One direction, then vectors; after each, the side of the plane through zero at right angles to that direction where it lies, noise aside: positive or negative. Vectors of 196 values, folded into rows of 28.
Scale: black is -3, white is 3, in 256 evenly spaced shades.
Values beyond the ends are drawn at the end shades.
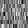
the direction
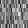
positive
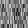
negative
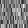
positive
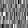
negative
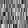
positive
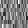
positive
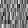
positive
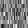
negative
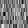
positive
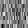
negative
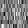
positive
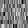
positive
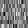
positive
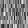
negative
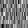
negative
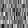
negative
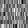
positive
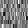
positive
